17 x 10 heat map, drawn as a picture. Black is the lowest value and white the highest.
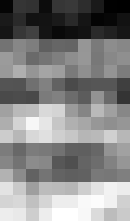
Stripes running across repeat 3 times from top to bottom. Values rise toward the bottom. The grain runs across in streaks.
